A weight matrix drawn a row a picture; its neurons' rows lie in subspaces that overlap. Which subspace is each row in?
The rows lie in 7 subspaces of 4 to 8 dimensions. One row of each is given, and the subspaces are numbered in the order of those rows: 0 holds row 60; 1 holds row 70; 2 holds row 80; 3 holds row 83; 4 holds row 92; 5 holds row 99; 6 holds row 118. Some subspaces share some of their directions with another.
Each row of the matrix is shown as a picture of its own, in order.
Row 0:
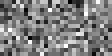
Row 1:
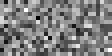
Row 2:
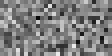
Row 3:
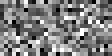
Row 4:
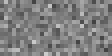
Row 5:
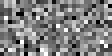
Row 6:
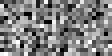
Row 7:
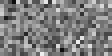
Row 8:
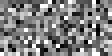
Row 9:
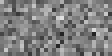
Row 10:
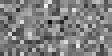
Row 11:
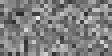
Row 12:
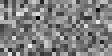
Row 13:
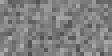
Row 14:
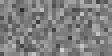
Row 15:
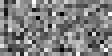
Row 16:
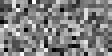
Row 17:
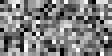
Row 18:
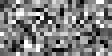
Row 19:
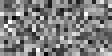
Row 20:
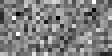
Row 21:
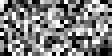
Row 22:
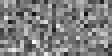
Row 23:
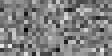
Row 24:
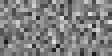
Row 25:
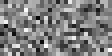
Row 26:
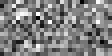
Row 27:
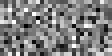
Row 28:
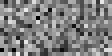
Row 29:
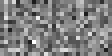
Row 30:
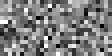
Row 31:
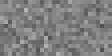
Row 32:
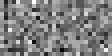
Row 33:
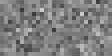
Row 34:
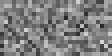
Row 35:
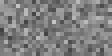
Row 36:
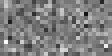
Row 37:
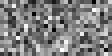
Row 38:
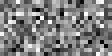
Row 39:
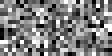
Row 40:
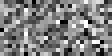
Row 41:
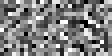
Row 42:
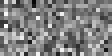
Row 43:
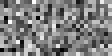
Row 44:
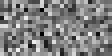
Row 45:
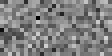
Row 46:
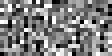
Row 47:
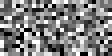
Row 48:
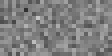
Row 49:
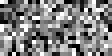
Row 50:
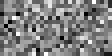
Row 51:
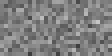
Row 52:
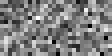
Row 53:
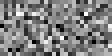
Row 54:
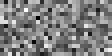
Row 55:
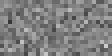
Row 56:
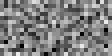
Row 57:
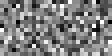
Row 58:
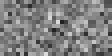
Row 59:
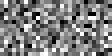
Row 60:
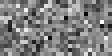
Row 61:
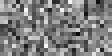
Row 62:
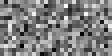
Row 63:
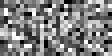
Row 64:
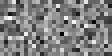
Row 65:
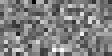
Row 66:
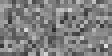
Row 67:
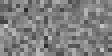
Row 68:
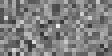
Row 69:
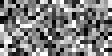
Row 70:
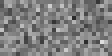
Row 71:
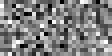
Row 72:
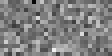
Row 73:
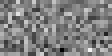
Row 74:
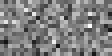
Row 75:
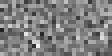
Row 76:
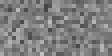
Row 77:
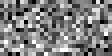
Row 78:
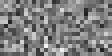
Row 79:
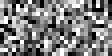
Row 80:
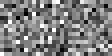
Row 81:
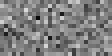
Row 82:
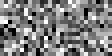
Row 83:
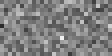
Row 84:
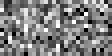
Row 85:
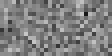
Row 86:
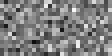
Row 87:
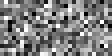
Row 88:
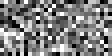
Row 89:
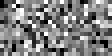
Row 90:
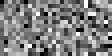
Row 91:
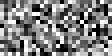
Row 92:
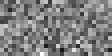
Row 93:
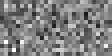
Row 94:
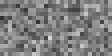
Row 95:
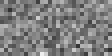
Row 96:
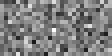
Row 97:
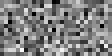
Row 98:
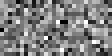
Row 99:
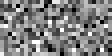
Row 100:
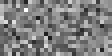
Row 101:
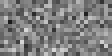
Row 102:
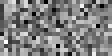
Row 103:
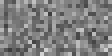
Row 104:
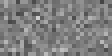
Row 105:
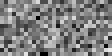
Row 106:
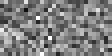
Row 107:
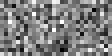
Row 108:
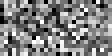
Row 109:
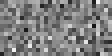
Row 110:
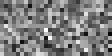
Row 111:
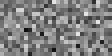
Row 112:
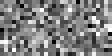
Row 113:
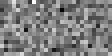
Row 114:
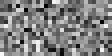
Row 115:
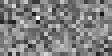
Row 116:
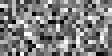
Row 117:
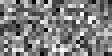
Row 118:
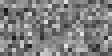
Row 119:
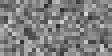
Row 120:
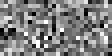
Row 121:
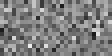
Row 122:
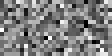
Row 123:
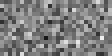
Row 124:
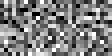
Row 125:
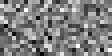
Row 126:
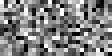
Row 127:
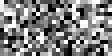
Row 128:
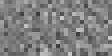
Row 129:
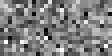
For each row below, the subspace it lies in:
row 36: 1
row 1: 3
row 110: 1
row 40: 1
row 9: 3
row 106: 5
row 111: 3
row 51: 3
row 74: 3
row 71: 2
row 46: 5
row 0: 6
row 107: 2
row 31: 4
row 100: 4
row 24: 3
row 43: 3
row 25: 1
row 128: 6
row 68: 5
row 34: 1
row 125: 5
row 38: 2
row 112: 3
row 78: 0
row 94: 0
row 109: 3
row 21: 1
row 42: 6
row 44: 3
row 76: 5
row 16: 4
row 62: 0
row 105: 4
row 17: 3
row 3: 4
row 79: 3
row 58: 1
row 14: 0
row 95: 4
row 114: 5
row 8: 3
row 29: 6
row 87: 0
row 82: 5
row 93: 1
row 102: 1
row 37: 2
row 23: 1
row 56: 0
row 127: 1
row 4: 5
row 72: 4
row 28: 3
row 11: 3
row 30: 5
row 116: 5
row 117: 4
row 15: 6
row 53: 3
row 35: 1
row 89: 2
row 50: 2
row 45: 3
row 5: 4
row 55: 4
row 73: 0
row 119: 5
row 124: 3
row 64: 1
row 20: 2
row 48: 5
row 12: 3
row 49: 3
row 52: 3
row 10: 5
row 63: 6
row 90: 6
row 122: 1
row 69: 1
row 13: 3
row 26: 2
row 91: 3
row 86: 5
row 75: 5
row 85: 6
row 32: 6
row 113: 4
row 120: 5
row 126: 6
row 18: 2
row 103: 6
